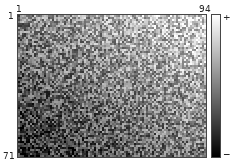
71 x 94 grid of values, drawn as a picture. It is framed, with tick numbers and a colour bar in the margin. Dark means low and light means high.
Ninth with the lowest average: bottom left. Ninth with the highest average: top right. Odd rows or columns: none. Average level on the scale: 50%. Slope: up to the top right. Stripes: none.
